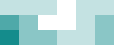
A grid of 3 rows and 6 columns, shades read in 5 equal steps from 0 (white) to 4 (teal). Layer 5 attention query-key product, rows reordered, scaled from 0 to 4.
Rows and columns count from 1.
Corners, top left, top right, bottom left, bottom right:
1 1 4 2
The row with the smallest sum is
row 1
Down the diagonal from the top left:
1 2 2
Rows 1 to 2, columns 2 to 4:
1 1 0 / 2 0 0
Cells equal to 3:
1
